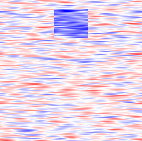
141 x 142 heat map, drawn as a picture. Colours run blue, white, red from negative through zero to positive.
Odd patch: lower, in the top middle. Ninth with the lowest average: top middle. Grain: streaks across. Average level on the scale: 50%.
